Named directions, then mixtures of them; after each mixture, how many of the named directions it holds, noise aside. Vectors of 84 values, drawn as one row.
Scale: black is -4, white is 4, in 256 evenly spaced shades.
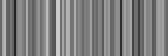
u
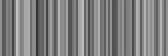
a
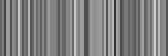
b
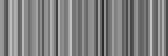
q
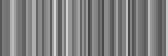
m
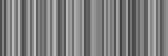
two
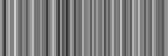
one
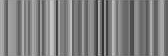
one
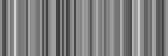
one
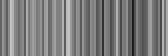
three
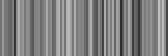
three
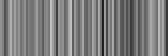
two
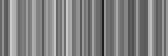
two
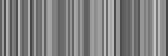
one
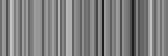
three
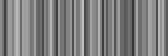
three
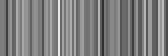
three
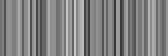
three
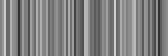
two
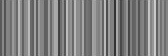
two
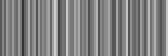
three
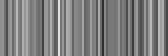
three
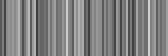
three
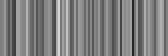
two
